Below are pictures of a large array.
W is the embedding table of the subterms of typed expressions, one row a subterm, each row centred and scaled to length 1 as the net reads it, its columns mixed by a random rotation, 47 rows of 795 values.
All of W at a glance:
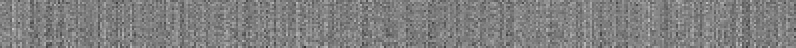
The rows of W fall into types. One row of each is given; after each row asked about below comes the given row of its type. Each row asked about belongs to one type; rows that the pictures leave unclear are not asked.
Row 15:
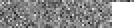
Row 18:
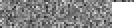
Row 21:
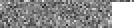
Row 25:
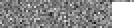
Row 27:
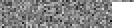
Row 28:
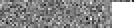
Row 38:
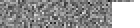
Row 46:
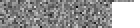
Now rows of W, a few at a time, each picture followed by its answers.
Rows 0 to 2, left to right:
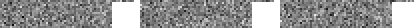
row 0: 18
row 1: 21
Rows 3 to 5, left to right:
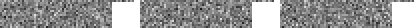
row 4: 28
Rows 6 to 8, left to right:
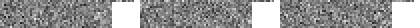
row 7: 21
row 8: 25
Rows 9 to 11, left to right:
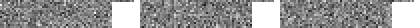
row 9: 21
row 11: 46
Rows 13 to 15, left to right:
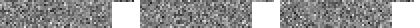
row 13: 28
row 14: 25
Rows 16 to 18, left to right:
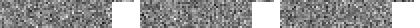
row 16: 46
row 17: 15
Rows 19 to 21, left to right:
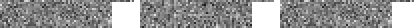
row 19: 21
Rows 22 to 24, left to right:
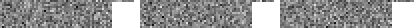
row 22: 27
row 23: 18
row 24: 38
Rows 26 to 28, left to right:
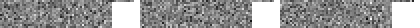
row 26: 15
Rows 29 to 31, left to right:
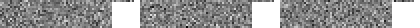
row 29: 25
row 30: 28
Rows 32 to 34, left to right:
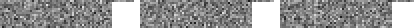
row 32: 15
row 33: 38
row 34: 15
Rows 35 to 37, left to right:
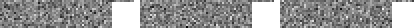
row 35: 15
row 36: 28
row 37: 28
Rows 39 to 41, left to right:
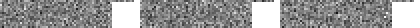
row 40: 18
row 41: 27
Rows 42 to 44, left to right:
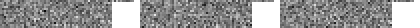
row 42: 38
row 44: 38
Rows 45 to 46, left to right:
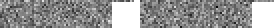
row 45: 21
